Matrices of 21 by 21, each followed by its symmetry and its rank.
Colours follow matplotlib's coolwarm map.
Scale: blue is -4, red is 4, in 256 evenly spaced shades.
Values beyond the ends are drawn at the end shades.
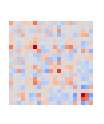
symmetric, rank three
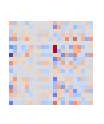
neither, rank three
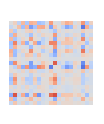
antisymmetric, rank two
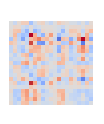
neither, rank three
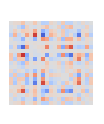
antisymmetric, rank two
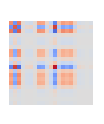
symmetric, rank one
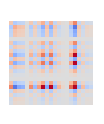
symmetric, rank one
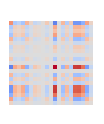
symmetric, rank one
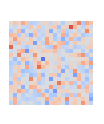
neither, full rank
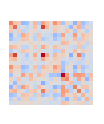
symmetric, rank three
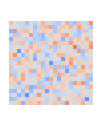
neither, full rank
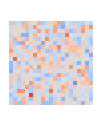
neither, full rank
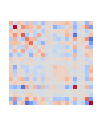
symmetric, rank three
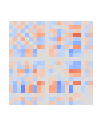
antisymmetric, rank two
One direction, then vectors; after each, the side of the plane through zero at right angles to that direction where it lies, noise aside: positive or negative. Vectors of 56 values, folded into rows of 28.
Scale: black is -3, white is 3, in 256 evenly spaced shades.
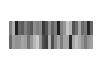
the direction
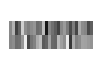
positive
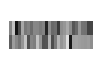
positive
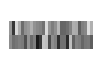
negative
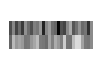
positive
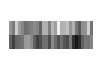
negative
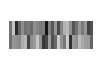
positive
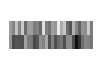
negative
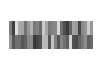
negative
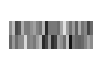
positive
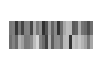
positive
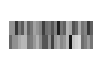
positive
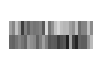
negative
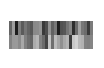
positive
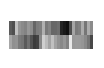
negative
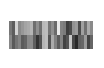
negative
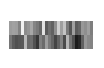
negative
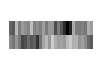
negative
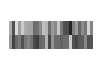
negative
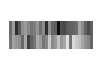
positive
